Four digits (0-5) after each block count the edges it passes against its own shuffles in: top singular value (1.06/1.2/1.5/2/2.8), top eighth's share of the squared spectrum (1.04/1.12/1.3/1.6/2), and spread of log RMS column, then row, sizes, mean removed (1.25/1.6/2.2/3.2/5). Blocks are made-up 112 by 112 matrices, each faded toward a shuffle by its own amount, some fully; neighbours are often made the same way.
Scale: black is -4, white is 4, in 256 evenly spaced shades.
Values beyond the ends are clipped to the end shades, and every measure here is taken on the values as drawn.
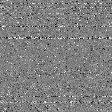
2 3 0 3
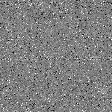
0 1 0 1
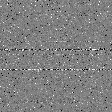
3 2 0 2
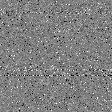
2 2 0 2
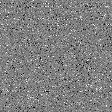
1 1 0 2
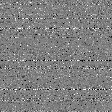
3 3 0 3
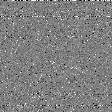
3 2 0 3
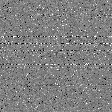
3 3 0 3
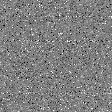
1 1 0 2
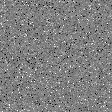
0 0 0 0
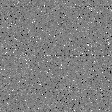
1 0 0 0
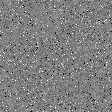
0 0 0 0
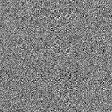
4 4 2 2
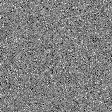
2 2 0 0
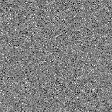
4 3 1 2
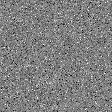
0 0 0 0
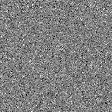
3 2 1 1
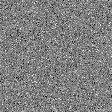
2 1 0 0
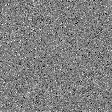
2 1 0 0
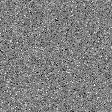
2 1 0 0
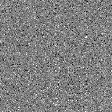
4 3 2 1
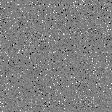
3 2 0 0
